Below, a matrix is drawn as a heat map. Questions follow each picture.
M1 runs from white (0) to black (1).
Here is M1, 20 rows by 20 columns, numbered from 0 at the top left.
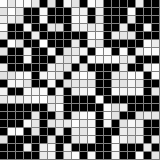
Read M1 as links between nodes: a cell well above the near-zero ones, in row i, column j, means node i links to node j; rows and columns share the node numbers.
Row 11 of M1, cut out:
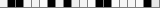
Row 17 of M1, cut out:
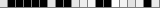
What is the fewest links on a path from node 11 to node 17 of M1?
2
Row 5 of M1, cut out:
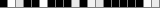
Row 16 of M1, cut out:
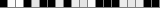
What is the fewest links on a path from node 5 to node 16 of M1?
1
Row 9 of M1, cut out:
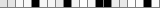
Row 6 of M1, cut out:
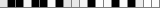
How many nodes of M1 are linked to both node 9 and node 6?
1
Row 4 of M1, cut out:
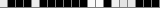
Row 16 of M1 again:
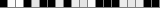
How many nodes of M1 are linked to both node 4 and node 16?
7
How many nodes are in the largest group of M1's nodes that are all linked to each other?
6
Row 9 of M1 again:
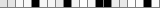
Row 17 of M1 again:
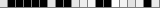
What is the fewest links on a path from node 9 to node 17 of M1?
2
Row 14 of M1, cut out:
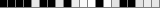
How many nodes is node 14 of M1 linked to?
10
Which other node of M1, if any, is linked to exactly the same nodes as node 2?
node 1
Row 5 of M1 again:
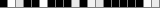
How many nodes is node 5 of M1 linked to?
12
